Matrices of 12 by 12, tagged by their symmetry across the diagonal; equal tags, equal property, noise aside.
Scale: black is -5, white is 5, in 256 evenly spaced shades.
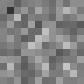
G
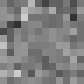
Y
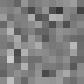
Y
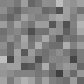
G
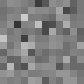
Y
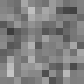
Y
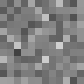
G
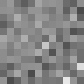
G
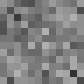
G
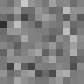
Y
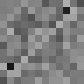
G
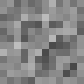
G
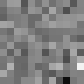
Y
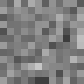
Y
